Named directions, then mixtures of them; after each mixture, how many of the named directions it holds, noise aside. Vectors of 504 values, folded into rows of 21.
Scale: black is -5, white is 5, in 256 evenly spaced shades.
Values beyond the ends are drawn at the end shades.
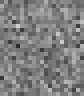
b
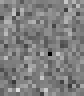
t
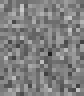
two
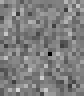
one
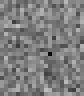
two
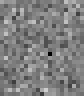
one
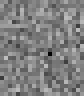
two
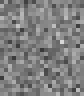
one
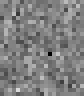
one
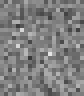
two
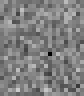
two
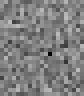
two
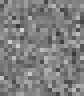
one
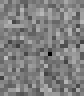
two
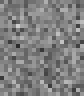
one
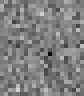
two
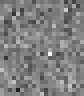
one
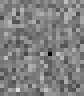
two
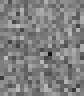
two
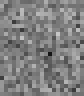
two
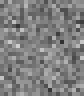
one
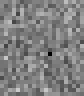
two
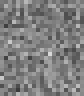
two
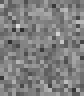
one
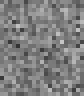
one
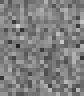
one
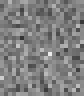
two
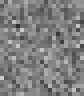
one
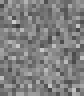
one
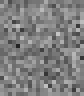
one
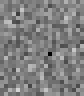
two
